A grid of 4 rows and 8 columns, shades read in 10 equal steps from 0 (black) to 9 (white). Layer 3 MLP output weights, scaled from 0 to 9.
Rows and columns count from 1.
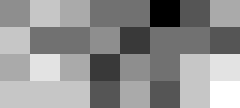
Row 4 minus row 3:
1 -1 1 1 1 -1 0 1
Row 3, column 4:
2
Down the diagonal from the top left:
5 4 6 3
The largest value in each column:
7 8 7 5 6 4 7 9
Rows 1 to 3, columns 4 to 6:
4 4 0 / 5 2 4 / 2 5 4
